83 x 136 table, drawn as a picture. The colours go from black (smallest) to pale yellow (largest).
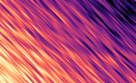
Grain: diagonal, down to the right. Histogram: bell-shaped. Ninth with the lowest average: top right. Odd rows or columns: none. Slope: up to the bottom left.
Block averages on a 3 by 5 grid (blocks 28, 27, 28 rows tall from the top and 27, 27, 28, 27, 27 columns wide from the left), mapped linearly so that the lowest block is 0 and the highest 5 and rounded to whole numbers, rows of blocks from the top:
3 2 2 1 0
4 3 3 2 1
5 4 3 3 2
